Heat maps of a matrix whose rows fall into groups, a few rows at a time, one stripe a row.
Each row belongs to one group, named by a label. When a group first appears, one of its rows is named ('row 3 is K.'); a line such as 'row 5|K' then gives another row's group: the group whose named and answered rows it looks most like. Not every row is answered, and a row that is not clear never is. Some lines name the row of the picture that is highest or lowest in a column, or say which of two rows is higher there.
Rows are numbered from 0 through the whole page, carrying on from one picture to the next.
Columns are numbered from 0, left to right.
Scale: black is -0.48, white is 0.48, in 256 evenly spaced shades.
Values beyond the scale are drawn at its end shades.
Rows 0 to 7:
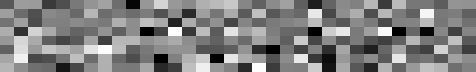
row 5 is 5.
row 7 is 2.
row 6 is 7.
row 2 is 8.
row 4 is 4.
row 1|2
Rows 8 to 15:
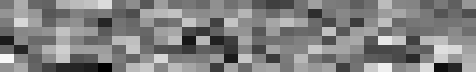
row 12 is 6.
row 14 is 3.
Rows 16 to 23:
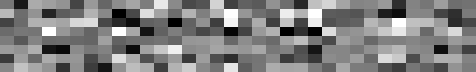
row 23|4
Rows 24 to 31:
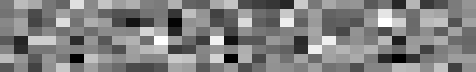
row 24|4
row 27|8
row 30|3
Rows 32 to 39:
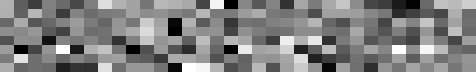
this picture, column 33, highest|32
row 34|8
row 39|2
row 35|8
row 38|7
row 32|3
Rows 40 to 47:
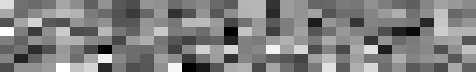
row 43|3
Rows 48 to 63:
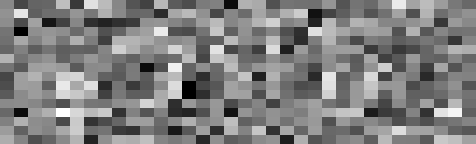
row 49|7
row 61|4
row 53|3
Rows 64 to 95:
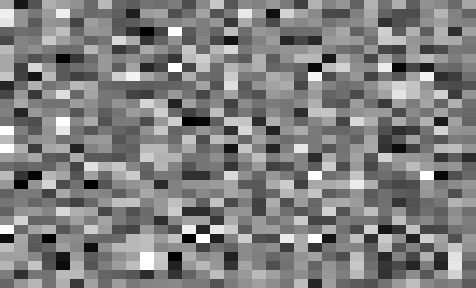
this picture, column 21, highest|80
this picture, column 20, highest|90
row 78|3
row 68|6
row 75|8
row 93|8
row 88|7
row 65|3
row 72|2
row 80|3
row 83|2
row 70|2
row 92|8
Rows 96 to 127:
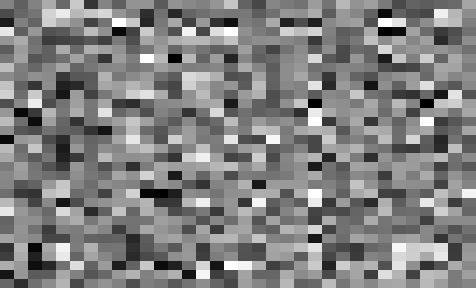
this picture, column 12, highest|111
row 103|3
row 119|3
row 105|2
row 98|6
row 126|6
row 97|5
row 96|4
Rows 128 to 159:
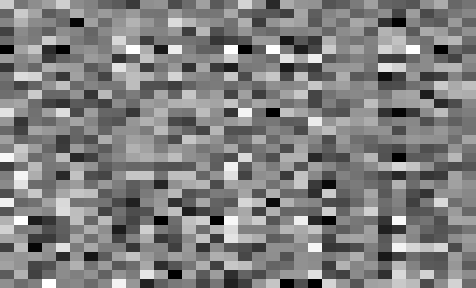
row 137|5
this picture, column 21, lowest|133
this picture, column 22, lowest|159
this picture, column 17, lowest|133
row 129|4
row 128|3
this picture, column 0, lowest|133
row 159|6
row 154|7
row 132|6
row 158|8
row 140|3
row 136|4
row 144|4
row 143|2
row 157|7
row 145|3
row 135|6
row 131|6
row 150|3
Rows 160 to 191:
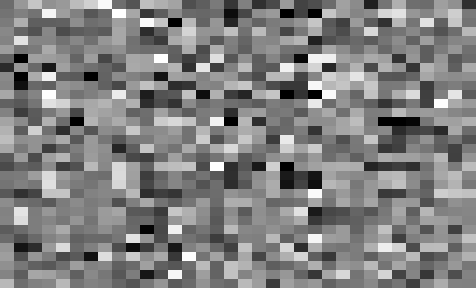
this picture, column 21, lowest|166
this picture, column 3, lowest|167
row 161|6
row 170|6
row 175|3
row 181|5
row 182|7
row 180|6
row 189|7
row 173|3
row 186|5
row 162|8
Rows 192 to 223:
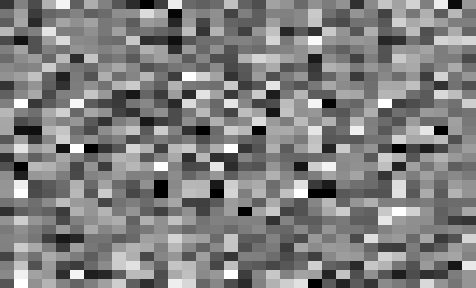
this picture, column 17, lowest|215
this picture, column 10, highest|193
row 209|6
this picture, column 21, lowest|210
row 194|8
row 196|5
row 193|8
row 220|6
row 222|4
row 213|7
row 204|3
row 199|6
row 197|8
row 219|4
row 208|4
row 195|6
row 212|7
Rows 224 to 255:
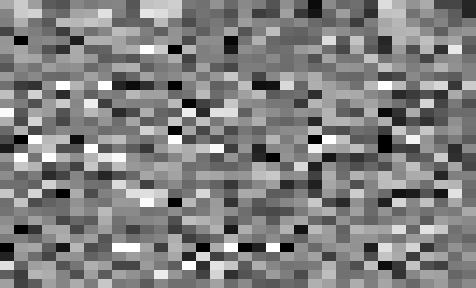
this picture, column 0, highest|236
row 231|6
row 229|8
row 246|8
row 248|2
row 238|8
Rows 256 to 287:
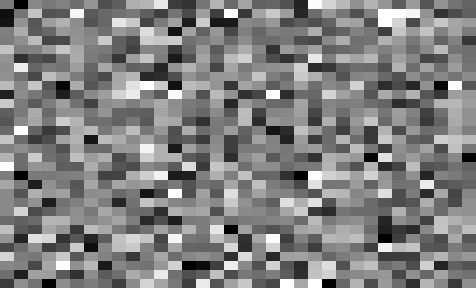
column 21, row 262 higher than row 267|No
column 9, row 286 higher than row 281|Yes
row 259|8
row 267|3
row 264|5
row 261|3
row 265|8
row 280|5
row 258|6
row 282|4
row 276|2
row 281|3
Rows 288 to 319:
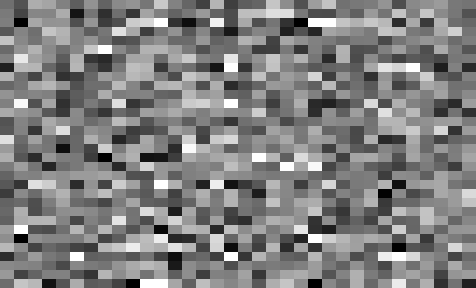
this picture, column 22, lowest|319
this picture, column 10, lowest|305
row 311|8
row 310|5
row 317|8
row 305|5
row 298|2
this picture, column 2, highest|308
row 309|5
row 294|4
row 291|6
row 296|2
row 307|5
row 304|2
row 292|3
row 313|7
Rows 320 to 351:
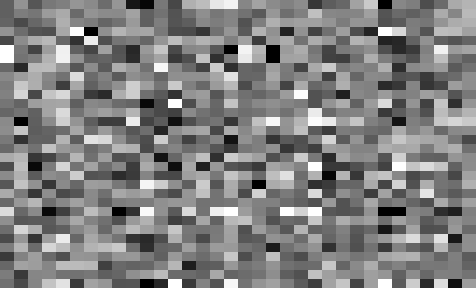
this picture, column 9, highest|333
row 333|5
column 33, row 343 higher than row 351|No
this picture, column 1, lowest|333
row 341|2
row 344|7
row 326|3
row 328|4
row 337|7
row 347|5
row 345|4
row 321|5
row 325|3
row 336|6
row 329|4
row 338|8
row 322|5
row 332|5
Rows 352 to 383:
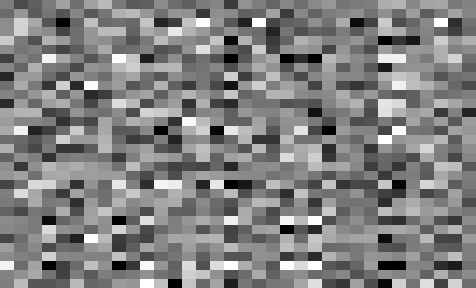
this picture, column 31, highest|354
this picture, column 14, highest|354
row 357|2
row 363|6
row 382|2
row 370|5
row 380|6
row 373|4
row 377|6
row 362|4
